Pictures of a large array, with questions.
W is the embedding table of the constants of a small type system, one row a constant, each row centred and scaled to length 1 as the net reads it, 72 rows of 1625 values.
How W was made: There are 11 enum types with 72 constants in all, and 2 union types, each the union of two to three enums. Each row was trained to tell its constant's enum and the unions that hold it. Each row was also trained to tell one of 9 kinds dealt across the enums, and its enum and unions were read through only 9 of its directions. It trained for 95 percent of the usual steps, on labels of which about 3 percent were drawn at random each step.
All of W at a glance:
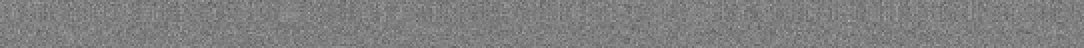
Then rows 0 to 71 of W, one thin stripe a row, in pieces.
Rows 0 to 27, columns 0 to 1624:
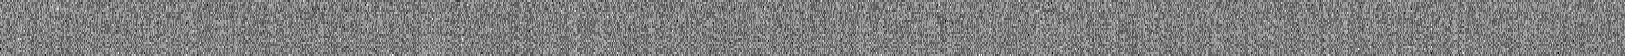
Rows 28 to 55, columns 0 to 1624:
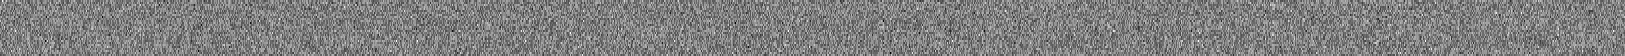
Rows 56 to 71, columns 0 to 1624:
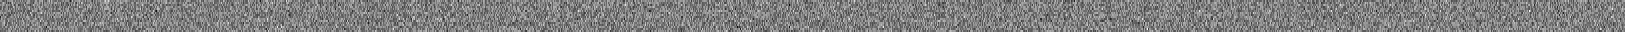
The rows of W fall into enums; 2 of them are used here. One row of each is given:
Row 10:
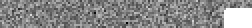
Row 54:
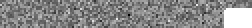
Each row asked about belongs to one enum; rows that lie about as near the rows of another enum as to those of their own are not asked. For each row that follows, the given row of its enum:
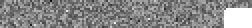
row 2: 54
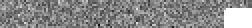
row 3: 54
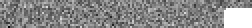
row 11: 10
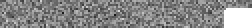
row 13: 54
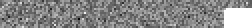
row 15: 54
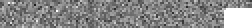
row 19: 54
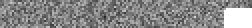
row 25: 54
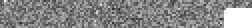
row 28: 54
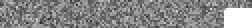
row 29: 54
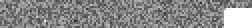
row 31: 10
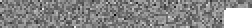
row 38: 10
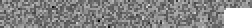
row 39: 10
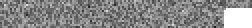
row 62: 10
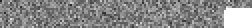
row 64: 10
